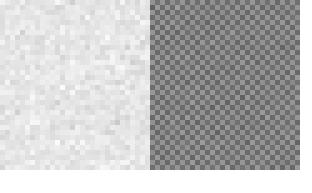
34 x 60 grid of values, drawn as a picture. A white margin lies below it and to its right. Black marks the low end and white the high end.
The table splits into one row of 2 panels. Panel 1,1: very high, fine-grained, faint in contrast. Panel 1,2: middling, checkered.
